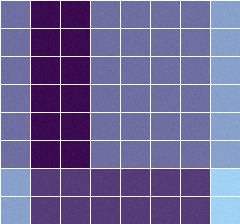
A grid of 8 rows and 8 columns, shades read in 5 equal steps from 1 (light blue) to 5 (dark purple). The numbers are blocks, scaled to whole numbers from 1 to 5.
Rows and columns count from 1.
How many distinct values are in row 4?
3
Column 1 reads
3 3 3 3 3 3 2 2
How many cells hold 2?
8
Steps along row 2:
up same down same same same down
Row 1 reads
3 5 5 3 3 3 3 2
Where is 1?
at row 7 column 8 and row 8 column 8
